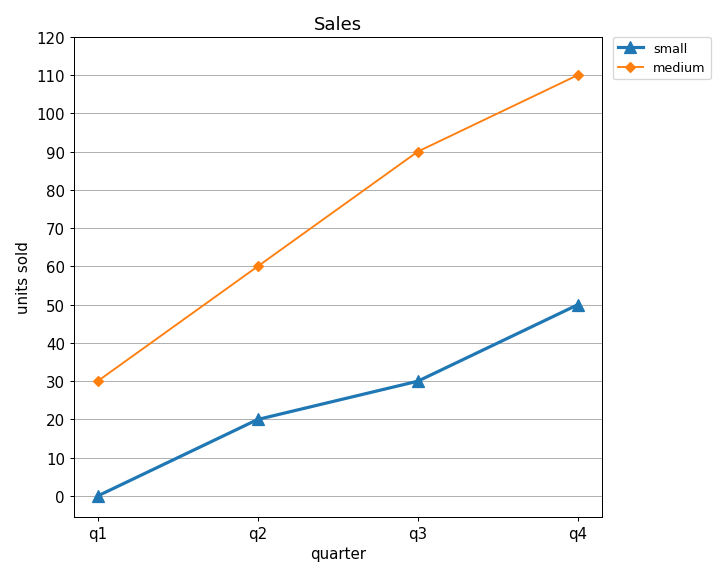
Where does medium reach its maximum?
q4
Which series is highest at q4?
medium
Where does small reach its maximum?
q4
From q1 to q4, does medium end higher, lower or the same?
higher
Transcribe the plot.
Title: Sales
x-axis: quarter, ticks q1 q2 q3 q4
y-axis: units sold, ticks 0 10 20 30 40 50 60 70 80 90 100 110 120
Legend: small, medium
Values:
small: 0 20 30 50
medium: 30 60 90 110
